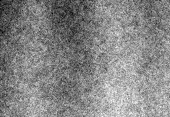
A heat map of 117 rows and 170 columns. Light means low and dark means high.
Mirror symmetry: none. Average level on the scale: 50%. Slope: up to the top left. Ninth with the lowest average: bottom right. Stripes: upright, repeating 2 times. Grain: blotchy. Odd rows or columns: none.
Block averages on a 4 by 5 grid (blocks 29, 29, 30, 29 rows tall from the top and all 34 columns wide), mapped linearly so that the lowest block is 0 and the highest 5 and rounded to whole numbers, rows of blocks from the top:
5 5 5 2 4 / 4 4 4 2 3 / 3 3 3 1 2 / 3 3 2 0 1
